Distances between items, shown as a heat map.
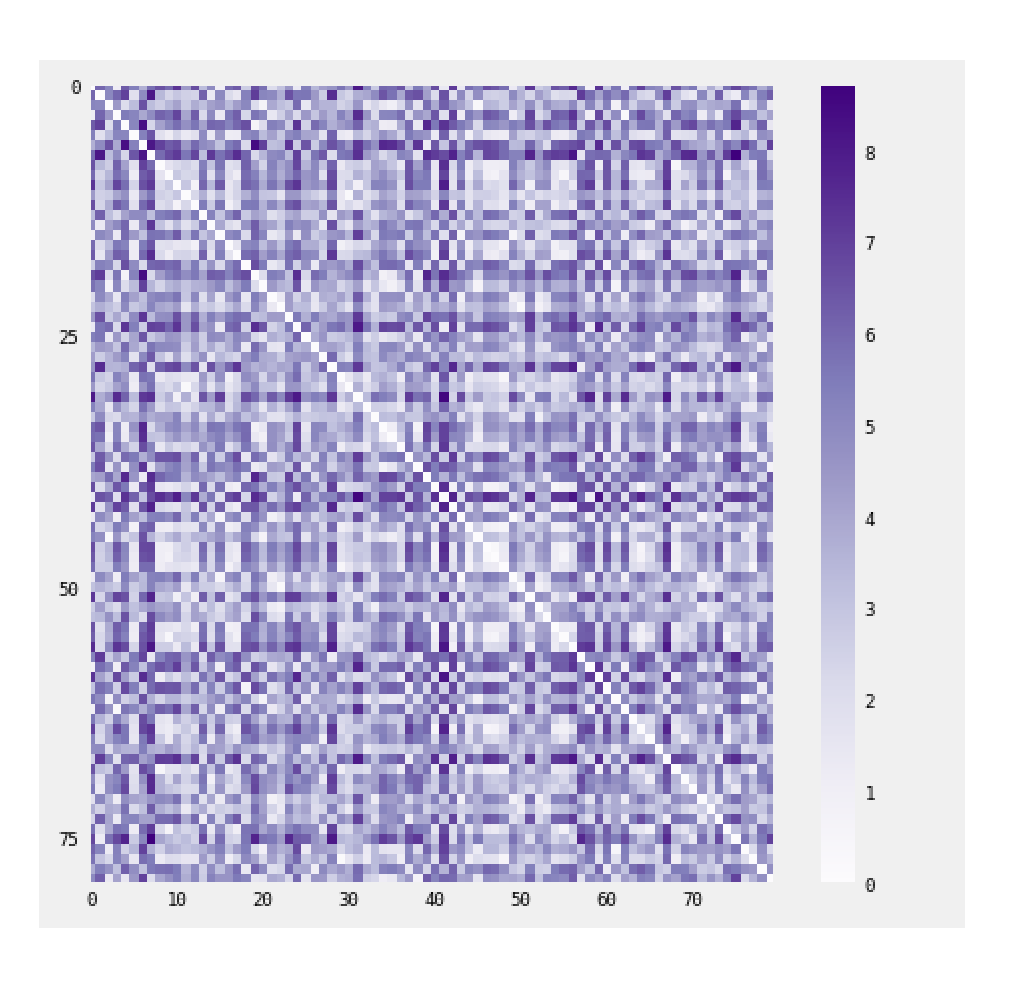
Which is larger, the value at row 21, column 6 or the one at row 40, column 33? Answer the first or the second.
the second
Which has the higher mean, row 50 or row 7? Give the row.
7
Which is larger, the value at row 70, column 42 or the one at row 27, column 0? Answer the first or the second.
the second
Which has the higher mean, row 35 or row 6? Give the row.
6
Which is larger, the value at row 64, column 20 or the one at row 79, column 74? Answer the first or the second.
the second
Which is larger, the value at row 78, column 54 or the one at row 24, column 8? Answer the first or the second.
the second
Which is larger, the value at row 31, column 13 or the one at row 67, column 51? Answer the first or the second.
the second
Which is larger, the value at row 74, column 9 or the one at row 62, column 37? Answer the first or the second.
the second
